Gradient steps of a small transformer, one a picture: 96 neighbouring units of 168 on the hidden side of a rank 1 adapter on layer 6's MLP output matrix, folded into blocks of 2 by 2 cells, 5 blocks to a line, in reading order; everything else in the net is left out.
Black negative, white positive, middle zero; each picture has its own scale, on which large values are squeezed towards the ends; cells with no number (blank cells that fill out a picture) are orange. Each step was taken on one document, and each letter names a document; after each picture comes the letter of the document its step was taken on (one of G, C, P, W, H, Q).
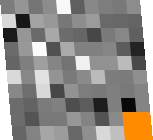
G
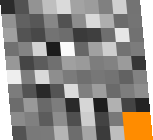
G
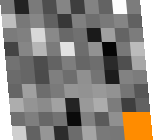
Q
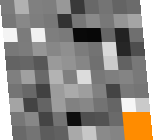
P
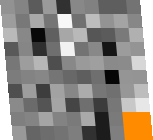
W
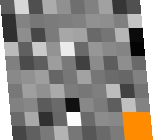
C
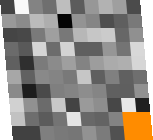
Q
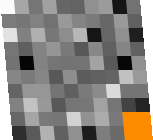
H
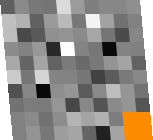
G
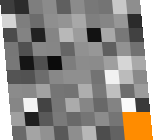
H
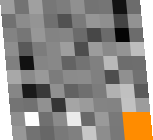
P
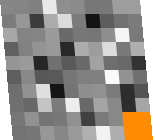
G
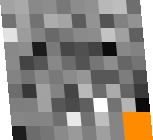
Q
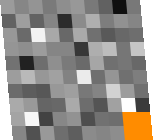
P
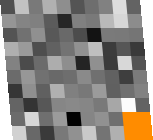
P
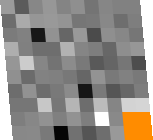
W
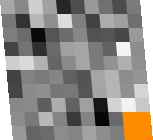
W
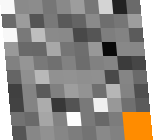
C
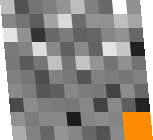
Q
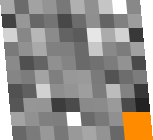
C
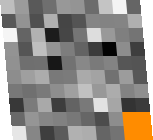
C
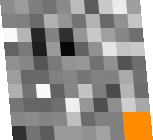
C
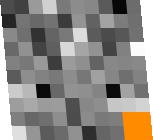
Q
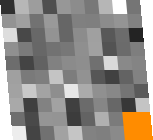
P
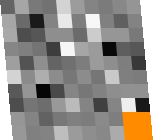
G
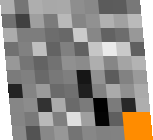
W
